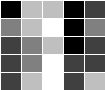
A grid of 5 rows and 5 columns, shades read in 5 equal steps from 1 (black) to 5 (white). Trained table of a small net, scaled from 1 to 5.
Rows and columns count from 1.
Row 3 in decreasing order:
4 3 2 2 1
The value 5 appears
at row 2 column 3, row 4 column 3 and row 5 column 3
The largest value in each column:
3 4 5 2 4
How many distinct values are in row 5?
3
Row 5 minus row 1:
1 0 1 1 2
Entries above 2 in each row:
2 4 2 2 3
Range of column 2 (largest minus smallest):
1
